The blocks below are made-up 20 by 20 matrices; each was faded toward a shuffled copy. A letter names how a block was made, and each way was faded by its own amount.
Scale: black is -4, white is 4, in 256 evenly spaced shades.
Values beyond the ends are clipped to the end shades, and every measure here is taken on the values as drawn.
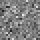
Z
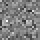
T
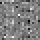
T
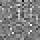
T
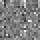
T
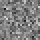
Z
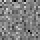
T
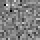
Z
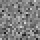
Z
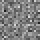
T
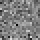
Z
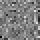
T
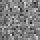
Z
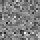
Z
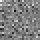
T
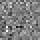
T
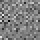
T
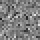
Z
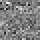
Z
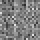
T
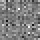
T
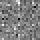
T
